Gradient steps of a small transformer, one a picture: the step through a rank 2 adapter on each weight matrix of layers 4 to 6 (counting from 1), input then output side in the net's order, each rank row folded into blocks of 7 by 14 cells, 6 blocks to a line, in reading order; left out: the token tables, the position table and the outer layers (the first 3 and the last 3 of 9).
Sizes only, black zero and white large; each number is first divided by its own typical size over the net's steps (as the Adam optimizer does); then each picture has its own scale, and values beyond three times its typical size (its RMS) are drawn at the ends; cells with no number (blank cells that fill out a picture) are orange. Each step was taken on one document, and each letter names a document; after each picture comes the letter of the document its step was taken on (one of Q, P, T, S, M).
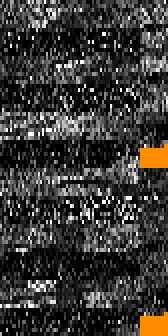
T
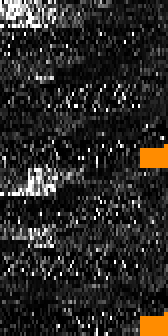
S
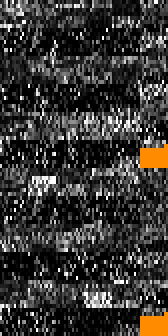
T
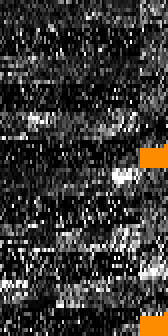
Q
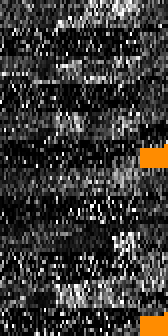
Q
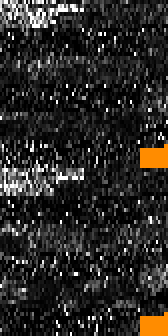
S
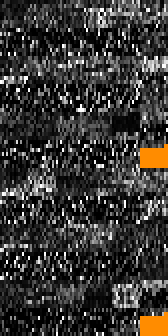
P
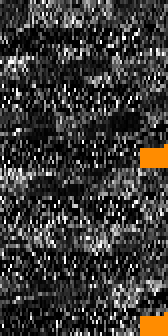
P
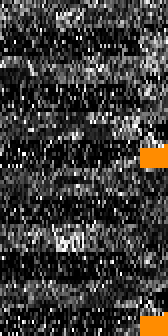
T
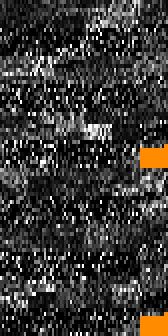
P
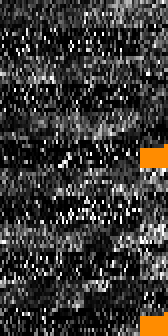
Q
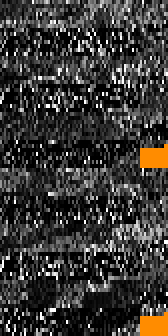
Q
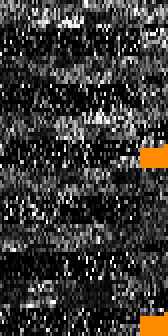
T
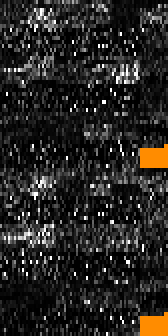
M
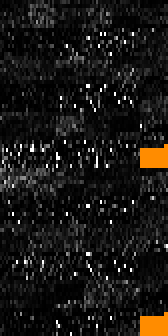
S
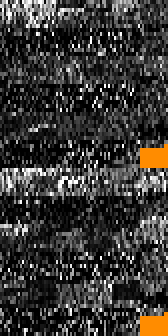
Q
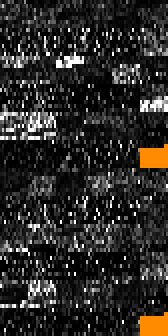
M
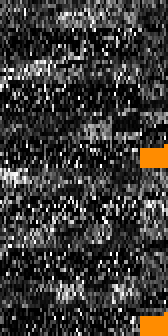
P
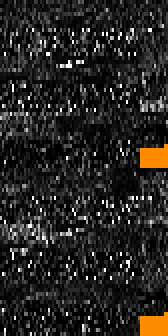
M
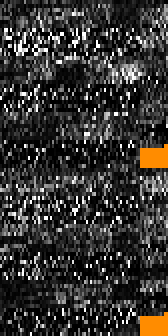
M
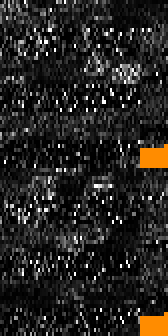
M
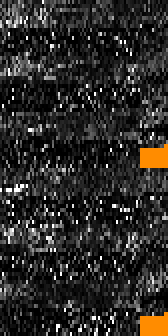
S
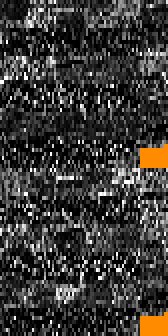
P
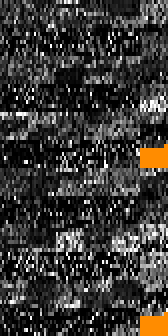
Q
